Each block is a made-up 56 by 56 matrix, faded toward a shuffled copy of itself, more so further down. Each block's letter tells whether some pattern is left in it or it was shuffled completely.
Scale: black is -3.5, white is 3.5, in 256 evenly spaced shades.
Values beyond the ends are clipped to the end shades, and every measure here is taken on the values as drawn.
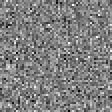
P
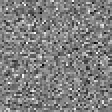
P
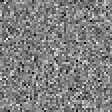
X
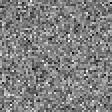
X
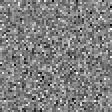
X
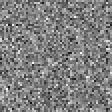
P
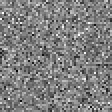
X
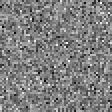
X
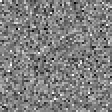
X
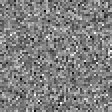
X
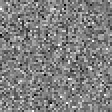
X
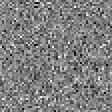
P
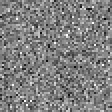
X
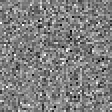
P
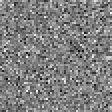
P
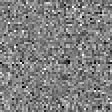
P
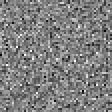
X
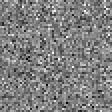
P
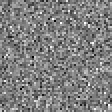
X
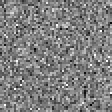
P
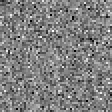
X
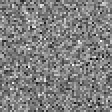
X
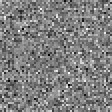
P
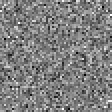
X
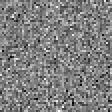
X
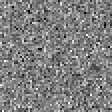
X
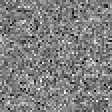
P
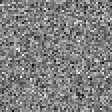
P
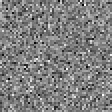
X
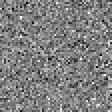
P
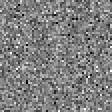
P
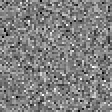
X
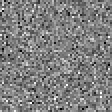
P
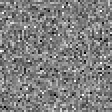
P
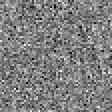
X
